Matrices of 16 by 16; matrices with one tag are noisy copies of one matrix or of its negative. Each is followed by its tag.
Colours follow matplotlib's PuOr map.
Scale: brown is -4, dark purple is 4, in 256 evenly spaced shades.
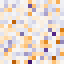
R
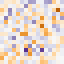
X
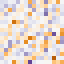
R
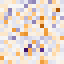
X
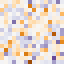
R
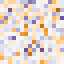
X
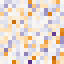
R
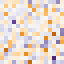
R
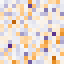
R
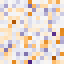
R
